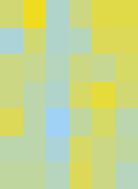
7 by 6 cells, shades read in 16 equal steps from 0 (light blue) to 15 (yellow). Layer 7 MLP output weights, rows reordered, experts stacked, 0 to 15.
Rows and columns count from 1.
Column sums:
49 52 19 57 69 57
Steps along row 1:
up down up up same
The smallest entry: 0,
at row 5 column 3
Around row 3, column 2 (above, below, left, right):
9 5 8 4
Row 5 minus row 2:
9 -4 -3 2 -1 -6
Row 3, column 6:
10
